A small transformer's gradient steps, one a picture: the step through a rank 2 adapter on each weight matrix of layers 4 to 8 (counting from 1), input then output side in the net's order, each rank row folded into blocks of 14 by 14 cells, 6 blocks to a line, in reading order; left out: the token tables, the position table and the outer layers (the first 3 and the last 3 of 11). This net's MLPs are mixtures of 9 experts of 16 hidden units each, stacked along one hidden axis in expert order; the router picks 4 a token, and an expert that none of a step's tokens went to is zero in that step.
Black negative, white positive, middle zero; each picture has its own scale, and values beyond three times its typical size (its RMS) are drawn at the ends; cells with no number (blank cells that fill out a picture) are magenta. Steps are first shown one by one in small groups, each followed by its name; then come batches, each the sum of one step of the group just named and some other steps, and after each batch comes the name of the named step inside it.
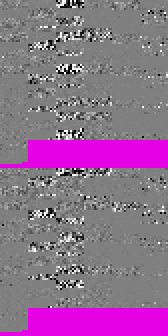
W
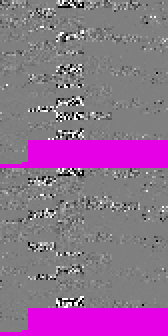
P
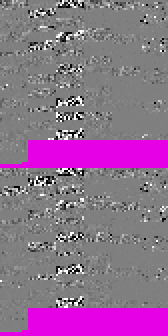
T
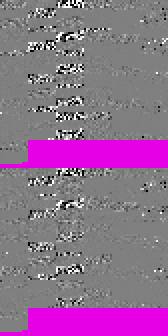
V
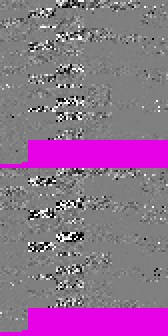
W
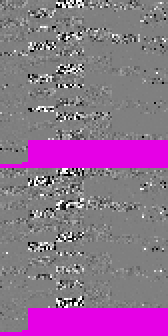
V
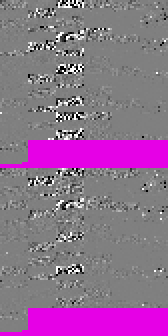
V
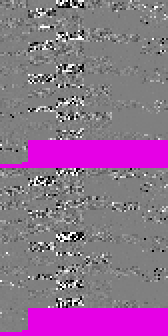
T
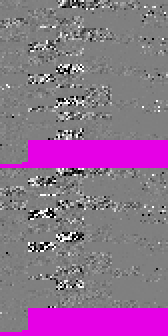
W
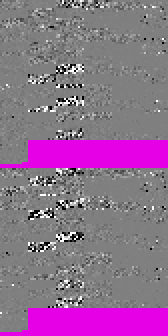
T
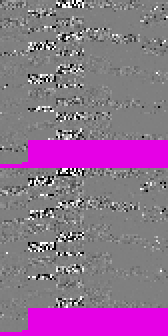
V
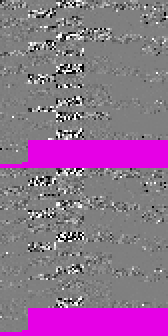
V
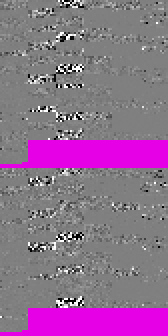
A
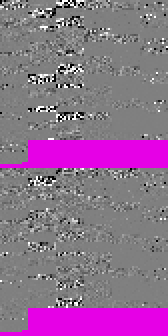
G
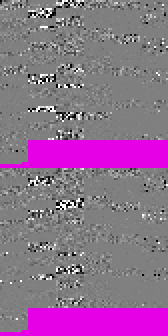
G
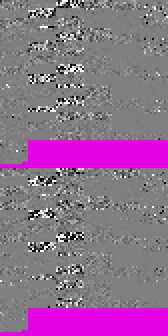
G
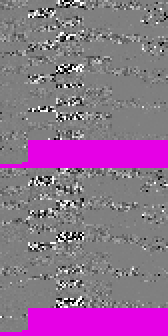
A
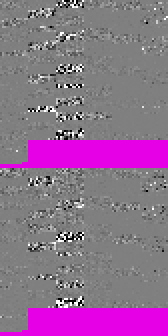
A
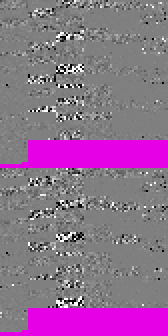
A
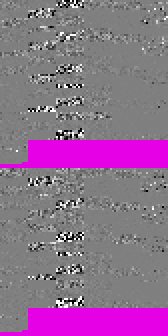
A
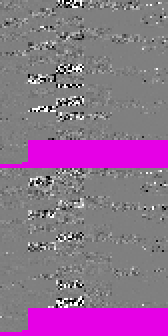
A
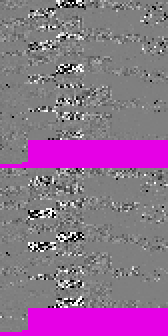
A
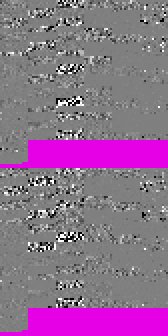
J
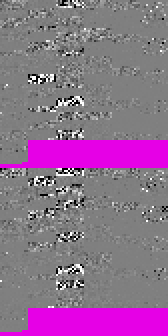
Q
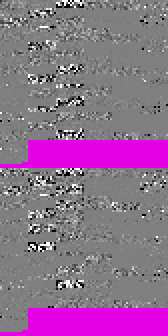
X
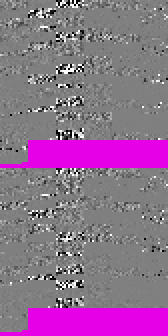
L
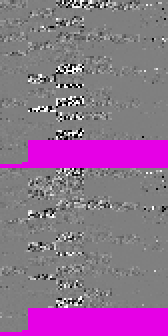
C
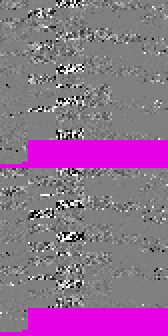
L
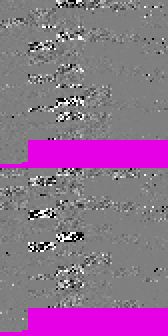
Q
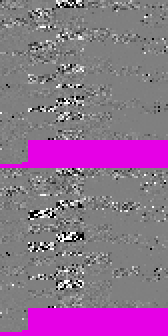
X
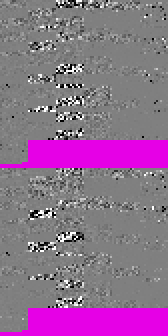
C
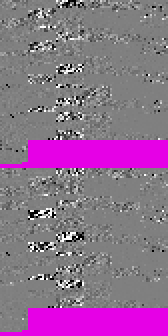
L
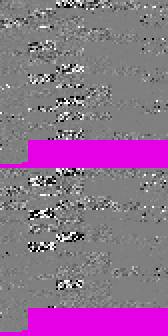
X
